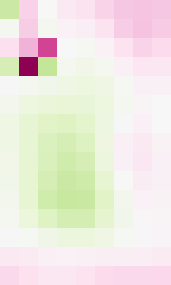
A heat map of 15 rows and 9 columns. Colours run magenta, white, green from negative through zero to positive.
Overall the values sit about 50% of the way up the scale. An odd patch, rougher than its surroundings, sits in the top left. There are no regular stripes. The top left is the roughest part.
